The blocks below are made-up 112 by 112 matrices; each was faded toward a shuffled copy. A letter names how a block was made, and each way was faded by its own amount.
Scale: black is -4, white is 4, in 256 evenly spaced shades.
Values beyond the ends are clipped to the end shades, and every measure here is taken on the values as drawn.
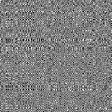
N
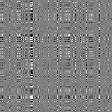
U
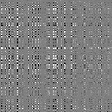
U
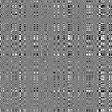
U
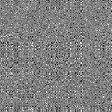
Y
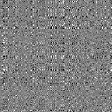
Y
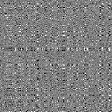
Y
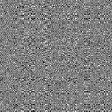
N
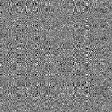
N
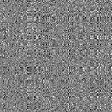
N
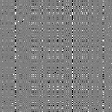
U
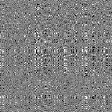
Y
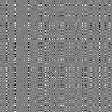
U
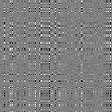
U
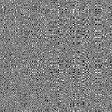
N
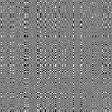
U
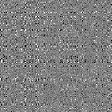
Y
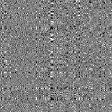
Y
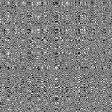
Y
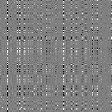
U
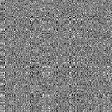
N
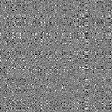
Y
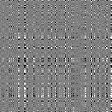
U
